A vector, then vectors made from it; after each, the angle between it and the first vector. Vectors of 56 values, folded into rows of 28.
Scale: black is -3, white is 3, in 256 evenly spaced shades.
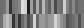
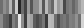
partly opposed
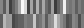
nearly parallel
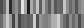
nearly parallel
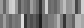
orthogonal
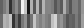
nearly parallel
